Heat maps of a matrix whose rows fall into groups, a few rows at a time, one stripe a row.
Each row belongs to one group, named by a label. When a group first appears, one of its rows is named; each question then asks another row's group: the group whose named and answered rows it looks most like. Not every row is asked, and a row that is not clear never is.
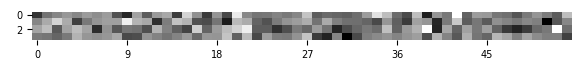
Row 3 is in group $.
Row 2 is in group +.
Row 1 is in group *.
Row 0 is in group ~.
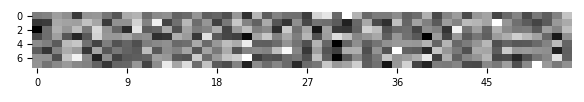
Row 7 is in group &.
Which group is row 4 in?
+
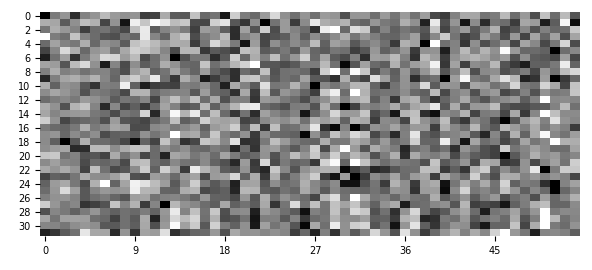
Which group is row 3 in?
&
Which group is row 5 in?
*
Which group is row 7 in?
+
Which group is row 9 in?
*
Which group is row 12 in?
&
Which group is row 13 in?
+
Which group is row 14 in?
&
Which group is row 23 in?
$
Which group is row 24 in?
*
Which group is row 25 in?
*
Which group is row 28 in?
&
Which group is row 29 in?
&
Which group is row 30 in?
&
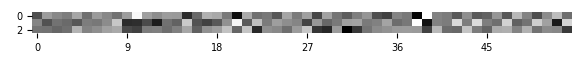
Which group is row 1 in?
~
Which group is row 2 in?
$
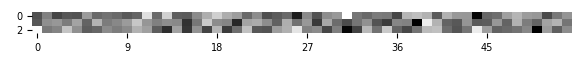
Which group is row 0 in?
&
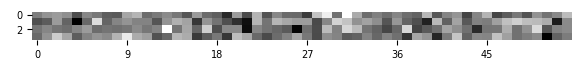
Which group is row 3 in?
*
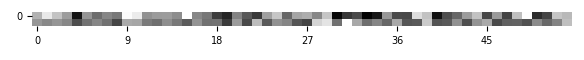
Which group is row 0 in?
*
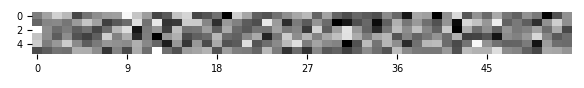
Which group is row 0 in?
*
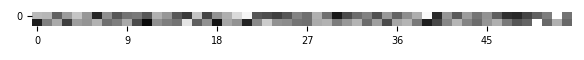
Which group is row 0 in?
+
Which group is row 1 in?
&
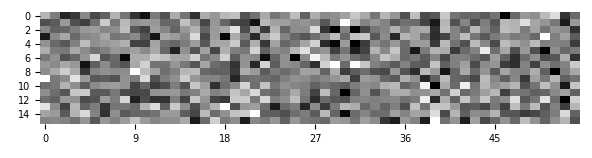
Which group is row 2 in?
$
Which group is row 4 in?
$
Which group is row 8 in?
*
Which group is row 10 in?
~
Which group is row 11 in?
+
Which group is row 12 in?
~
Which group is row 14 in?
+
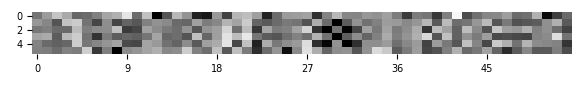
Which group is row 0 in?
*
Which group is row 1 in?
+
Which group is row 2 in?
$
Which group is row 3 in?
+
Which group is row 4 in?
$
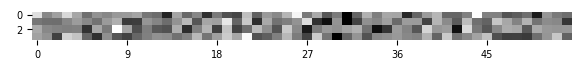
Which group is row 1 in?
$
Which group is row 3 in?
+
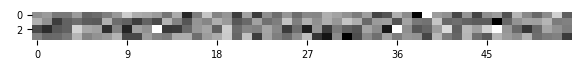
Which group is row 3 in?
$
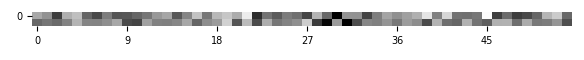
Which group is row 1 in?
$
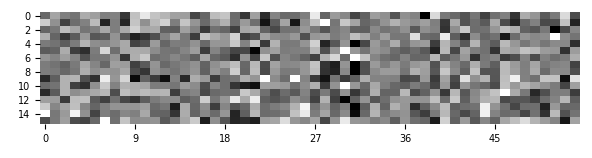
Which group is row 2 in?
*
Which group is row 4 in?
$
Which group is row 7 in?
$
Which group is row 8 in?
$
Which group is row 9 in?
~
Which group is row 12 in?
+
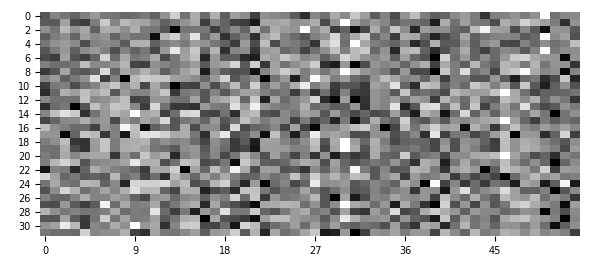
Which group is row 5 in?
&
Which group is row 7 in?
$
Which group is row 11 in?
*
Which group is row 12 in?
$
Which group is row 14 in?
*
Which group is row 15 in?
*
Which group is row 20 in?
*
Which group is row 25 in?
*
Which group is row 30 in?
*
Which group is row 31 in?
$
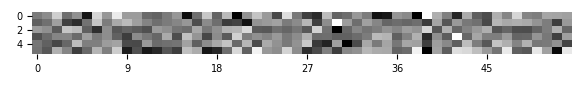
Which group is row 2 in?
+
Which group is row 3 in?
~
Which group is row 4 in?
$
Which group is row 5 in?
~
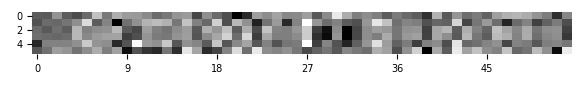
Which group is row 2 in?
$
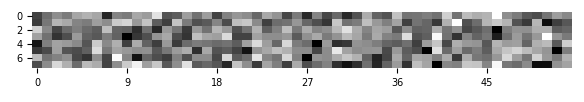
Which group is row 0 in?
*
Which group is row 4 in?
~
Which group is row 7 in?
*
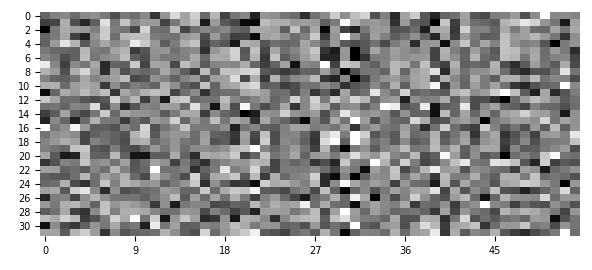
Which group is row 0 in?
&
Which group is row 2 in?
~
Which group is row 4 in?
*
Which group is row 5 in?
$
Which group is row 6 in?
$
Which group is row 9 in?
$
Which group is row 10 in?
+
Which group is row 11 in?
*
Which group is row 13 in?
~
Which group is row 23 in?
$
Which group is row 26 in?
&
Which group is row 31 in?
+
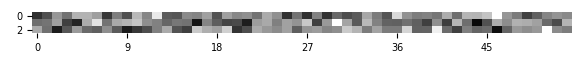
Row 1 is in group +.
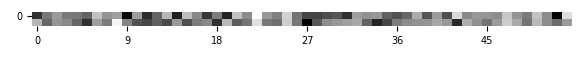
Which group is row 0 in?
~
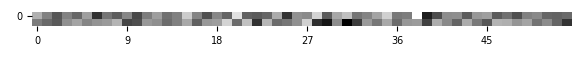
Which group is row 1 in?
$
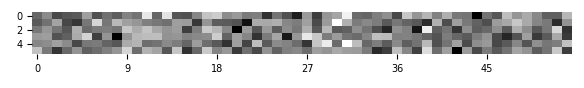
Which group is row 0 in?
&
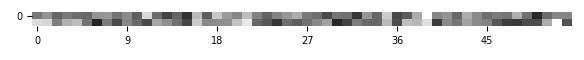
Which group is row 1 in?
+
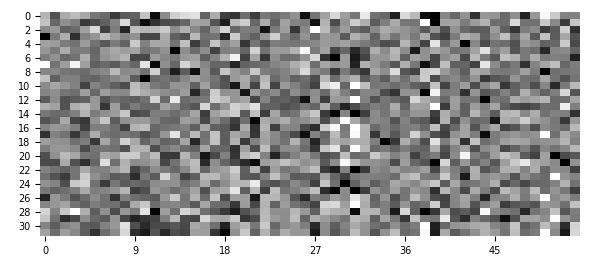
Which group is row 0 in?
&
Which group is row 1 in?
~
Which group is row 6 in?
$
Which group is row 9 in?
~
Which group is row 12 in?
&
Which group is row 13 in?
+
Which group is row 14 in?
$
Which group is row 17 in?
&
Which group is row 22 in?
$
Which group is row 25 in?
$
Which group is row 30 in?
~
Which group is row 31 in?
~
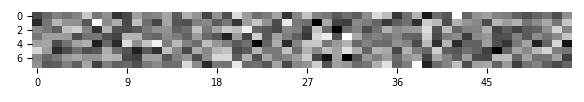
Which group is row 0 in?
~
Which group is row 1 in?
~
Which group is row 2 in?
+
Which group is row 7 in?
~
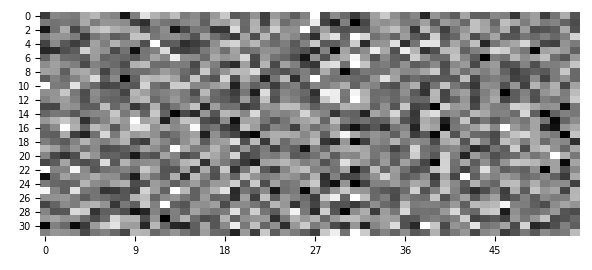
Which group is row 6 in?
&
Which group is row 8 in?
+
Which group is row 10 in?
&
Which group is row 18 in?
$
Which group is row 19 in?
&
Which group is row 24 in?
$
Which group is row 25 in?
&
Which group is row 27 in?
*
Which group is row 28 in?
+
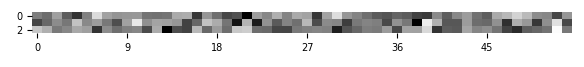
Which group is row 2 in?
+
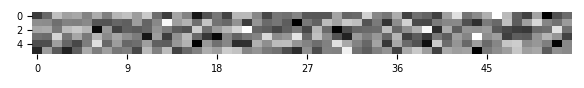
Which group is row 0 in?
*
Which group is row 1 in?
&
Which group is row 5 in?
&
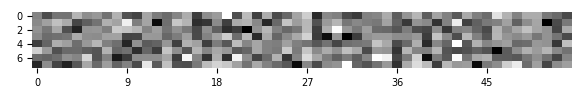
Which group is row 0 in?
$
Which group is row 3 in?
$
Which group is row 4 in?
~
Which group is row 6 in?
~
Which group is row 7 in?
&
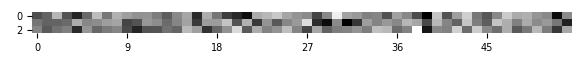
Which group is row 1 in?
$
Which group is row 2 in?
~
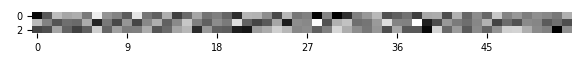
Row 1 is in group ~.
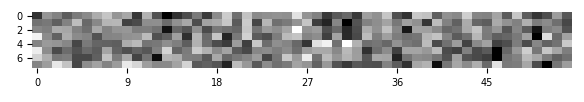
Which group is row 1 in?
$
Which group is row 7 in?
*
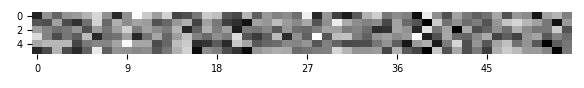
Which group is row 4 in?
*
